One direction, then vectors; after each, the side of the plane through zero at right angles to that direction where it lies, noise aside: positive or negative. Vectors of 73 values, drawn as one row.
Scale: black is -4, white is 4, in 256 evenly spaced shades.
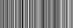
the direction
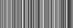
negative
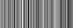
negative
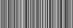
negative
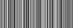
negative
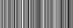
negative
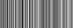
positive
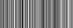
positive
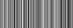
negative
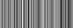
negative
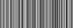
positive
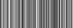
positive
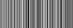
negative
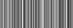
negative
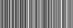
positive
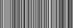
negative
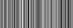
negative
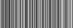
positive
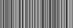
positive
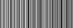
negative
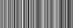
negative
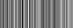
positive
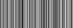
positive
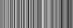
negative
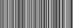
positive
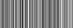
positive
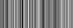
positive
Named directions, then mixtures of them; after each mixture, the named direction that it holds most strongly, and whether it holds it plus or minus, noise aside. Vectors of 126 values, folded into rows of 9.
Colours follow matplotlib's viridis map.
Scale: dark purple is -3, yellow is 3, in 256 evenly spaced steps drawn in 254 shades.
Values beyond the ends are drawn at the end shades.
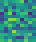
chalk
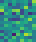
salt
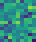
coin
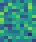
coin, plus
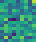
salt, plus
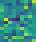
salt, plus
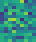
chalk, plus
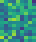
salt, minus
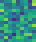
salt, plus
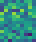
salt, minus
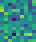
salt, plus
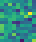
salt, minus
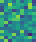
salt, minus
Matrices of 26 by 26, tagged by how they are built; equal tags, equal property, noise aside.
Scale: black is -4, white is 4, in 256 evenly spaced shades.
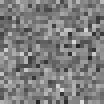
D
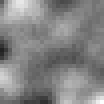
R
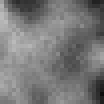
R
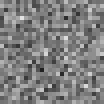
D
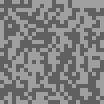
D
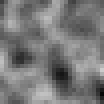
R
